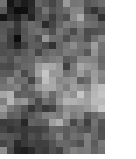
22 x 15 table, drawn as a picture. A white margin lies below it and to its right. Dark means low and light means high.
Ninth with the lowest average: top left. Ninth with the highest average: middle right. Grain: blotchy.
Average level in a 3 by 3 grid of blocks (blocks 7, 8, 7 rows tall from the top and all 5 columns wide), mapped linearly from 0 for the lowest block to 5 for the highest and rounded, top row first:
023 | 345 | 123
